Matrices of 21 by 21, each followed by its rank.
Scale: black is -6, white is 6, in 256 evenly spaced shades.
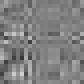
two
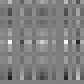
one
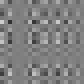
one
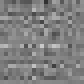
three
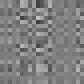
two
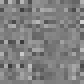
three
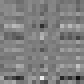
two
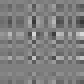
one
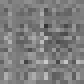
three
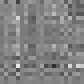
three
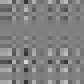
one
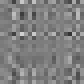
two
